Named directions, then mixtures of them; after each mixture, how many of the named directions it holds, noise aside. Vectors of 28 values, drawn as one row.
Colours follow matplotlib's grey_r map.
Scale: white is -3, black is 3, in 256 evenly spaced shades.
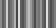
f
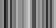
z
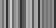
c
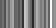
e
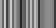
two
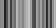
one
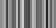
two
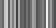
two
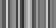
two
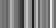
two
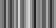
two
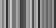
one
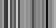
two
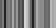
two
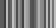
three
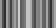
two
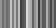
two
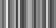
one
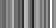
one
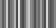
one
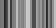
one
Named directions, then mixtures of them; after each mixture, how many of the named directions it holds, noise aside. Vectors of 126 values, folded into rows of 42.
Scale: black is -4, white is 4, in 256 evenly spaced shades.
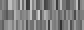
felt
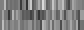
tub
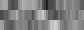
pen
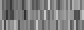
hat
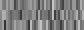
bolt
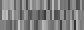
three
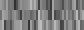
two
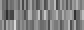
two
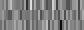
three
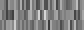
two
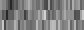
two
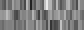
three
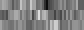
two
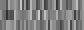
two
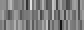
three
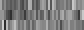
three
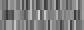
two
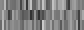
one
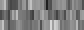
two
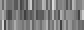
three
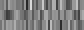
three
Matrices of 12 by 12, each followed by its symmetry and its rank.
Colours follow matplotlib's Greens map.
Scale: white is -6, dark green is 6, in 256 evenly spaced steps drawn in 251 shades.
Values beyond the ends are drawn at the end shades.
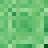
symmetric, rank two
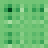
symmetric, rank one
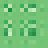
symmetric, rank one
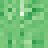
neither, rank two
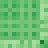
symmetric, rank two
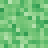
antisymmetric, full rank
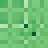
symmetric, rank two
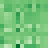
neither, rank two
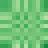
symmetric, rank one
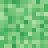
antisymmetric, full rank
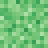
antisymmetric, full rank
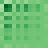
symmetric, rank one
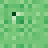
symmetric, rank two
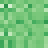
neither, rank two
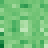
neither, rank two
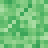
antisymmetric, full rank
